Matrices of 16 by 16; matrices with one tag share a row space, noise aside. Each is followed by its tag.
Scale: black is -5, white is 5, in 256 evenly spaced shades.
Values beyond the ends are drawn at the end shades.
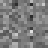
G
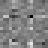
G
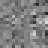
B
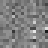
B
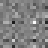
B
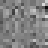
B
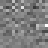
B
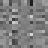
G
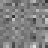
B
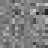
B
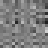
B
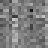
G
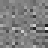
B
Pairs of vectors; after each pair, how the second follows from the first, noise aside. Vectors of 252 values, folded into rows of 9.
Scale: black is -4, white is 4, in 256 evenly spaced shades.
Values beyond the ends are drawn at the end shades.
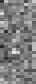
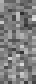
wrapped around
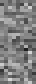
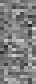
wrapped around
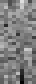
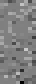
partly zeroed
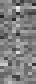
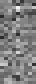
copied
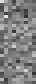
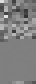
partly zeroed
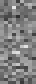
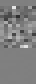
partly zeroed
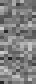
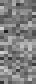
copied
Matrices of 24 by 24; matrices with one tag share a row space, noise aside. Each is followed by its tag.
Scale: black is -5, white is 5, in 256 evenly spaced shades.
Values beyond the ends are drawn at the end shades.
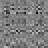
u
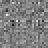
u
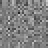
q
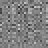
q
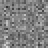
u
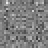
u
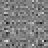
u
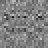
u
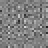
q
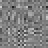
q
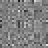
q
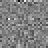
q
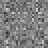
u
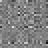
q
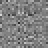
q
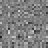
q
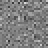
q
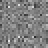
q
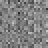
q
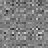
u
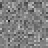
q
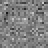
u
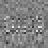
u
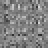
u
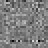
u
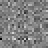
q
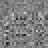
u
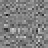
u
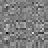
u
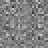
u
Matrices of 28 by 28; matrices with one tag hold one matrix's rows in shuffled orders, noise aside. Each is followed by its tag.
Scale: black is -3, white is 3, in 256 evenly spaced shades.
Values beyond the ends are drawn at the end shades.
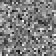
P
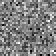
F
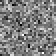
P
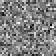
F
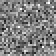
F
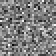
P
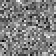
F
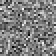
P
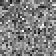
P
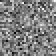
P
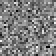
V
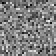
F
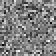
F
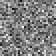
P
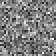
F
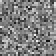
V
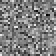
V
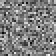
F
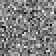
F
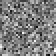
V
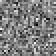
V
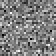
F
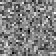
P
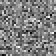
F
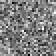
P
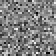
V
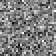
P
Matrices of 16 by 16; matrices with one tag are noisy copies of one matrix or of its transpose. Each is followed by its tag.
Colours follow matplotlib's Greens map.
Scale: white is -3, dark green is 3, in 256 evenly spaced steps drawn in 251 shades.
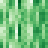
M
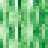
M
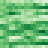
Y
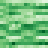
Y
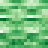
M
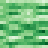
Y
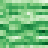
Y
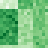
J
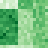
J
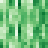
M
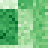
J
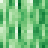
M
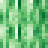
M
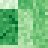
J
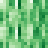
M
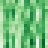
Y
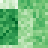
J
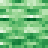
M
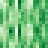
M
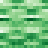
M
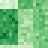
J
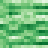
Y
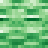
M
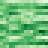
Y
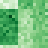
J
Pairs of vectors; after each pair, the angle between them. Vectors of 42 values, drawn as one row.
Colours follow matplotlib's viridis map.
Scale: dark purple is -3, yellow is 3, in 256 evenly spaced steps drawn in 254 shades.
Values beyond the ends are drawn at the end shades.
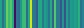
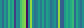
partly aligned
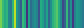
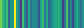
nearly parallel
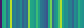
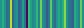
partly aligned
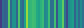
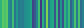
partly opposed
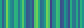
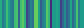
nearly parallel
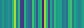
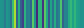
nearly parallel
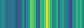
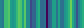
nearly opposite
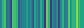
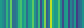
nearly opposite
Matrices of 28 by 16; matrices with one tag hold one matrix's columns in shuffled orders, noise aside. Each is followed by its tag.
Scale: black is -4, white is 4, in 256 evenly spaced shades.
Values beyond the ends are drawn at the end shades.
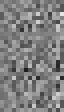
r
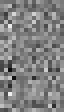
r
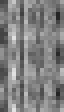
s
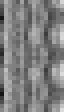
s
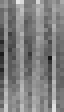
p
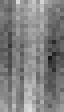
p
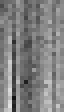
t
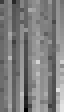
t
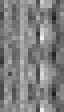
s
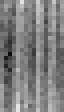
p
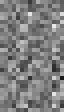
r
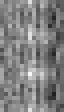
s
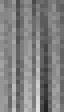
t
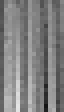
t
